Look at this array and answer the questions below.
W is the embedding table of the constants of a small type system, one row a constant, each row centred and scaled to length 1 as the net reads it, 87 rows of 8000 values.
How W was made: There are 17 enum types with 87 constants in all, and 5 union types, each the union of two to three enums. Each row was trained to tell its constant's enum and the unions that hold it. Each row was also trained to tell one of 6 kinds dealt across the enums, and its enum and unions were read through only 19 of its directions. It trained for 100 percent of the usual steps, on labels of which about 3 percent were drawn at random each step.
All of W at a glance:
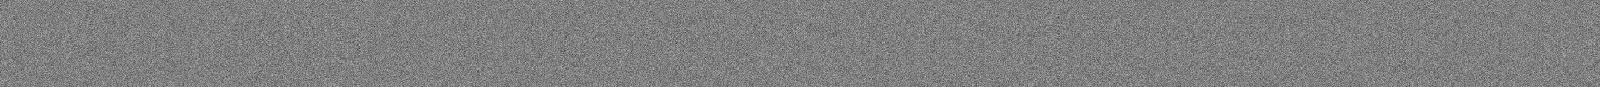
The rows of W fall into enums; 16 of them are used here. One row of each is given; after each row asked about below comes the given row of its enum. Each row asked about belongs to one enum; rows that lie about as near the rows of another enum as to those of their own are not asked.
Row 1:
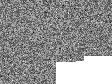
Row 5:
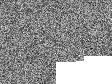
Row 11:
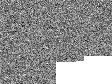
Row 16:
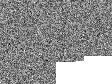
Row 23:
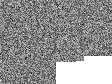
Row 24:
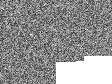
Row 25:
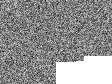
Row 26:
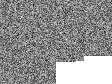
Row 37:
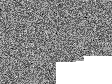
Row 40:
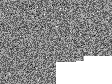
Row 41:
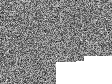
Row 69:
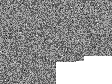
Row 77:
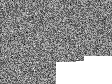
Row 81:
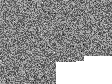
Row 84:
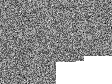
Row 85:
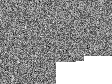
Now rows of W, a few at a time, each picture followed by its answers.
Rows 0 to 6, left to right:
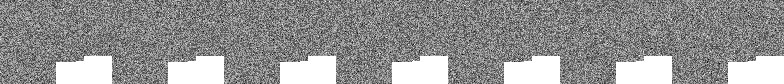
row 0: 81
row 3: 11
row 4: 37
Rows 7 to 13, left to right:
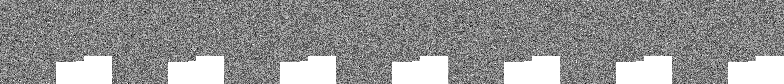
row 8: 69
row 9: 85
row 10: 81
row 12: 37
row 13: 69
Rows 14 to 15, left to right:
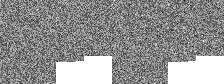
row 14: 84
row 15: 77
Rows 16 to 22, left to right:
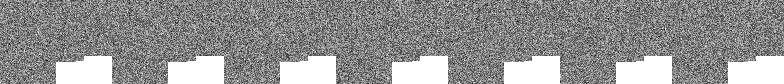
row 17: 84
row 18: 84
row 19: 69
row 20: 23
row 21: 41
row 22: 26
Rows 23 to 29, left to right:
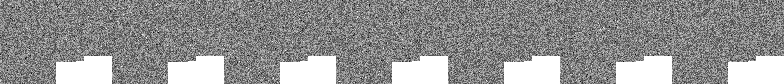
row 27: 81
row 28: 11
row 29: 69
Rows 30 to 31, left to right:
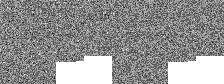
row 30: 25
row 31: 81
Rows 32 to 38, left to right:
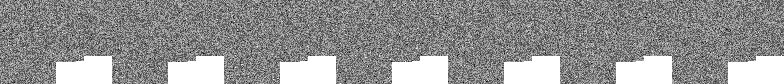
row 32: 85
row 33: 84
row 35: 16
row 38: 1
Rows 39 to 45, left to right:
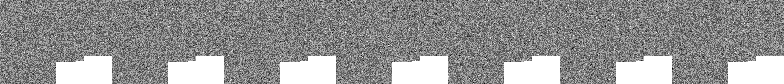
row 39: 37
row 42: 1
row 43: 37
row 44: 40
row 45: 24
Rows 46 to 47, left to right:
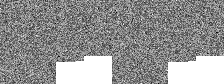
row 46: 41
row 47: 25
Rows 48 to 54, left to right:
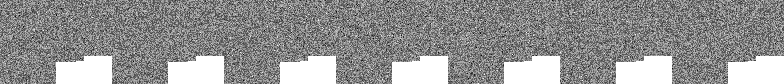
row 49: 24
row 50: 41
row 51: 23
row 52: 24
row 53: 11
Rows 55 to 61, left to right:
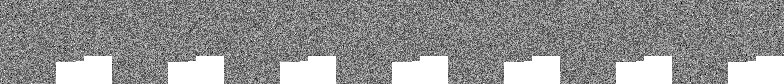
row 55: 85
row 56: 25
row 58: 1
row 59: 1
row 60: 16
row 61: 24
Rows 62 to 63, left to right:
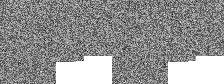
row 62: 26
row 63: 40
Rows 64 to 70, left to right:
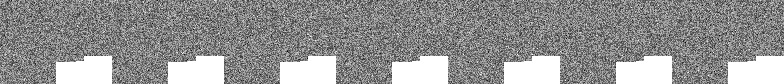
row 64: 41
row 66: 25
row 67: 69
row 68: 37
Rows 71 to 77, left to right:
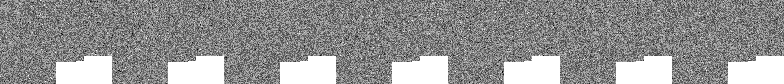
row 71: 25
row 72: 11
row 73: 81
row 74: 5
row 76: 84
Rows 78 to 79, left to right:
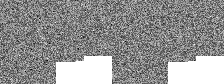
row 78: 16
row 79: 26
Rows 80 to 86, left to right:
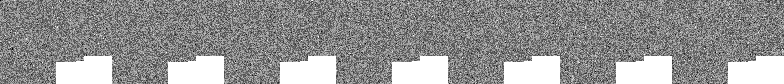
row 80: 40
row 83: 85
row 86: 1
